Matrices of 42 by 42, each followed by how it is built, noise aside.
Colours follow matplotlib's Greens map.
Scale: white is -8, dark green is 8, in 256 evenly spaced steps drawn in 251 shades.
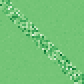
banded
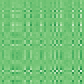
low rank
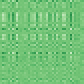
low rank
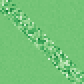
banded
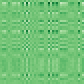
low rank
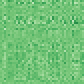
low rank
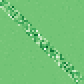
banded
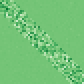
banded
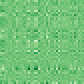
low rank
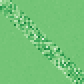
banded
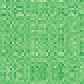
low rank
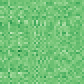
low rank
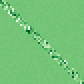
banded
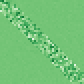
banded
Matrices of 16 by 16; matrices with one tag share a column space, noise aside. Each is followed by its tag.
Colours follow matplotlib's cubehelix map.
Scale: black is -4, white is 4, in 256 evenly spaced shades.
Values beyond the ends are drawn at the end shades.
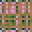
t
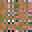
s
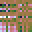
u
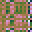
t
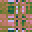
t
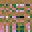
u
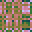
t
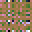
s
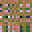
u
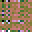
s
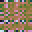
s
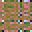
s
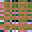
s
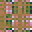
t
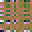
s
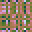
t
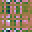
t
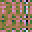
t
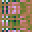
t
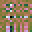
u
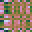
t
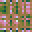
t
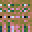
u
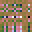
u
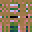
u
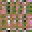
t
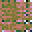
s
